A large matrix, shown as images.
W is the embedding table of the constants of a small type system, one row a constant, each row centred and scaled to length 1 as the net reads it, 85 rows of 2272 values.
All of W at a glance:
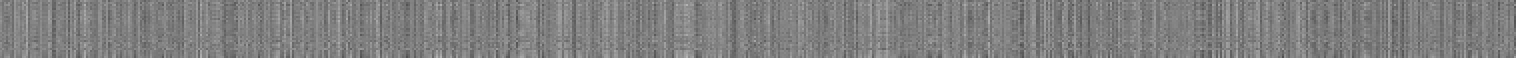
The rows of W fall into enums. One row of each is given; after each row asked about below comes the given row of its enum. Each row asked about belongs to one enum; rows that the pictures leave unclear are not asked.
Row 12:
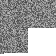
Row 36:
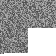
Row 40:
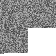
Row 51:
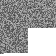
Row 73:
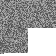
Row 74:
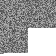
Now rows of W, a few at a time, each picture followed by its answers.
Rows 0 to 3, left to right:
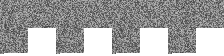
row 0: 40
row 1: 73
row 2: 36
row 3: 12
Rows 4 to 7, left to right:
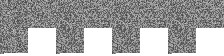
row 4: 12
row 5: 51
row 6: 51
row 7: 51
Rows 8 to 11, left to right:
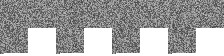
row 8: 51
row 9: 12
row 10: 36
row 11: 40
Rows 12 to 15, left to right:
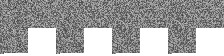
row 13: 36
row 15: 51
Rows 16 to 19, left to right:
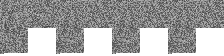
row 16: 40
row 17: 73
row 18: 73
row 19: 73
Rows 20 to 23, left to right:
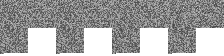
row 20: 51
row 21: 51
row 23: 40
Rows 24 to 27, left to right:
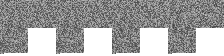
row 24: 73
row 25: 73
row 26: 36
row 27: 40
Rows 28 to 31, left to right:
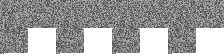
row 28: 40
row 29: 73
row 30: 73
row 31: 36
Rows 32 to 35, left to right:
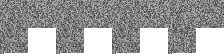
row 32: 36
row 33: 36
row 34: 36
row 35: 40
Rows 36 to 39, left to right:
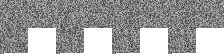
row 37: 40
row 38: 12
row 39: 12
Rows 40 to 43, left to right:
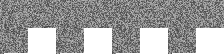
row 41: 73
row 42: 51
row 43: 36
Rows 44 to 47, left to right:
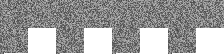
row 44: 12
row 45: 51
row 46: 73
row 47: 36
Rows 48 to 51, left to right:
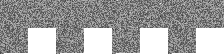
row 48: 51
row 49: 73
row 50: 74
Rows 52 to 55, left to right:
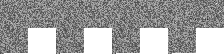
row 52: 51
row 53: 36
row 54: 36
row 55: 74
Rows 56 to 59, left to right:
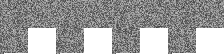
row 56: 12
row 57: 73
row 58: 40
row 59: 12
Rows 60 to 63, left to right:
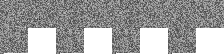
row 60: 74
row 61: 12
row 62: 12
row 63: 36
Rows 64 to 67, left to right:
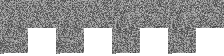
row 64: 73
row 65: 73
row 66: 40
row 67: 40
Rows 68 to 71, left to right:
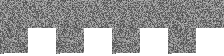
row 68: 36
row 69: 73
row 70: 73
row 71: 51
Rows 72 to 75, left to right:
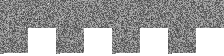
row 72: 74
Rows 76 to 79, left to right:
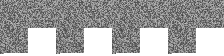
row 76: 51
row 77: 36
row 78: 36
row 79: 51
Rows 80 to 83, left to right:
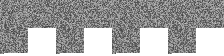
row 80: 40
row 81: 51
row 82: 36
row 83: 51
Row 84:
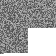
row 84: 51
